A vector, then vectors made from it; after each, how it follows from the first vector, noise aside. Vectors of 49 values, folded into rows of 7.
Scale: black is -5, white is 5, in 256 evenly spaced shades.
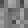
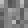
negated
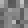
negated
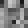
scaled up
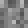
negated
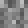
negated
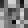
scaled up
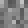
negated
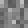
negated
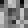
scaled up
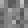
negated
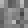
negated
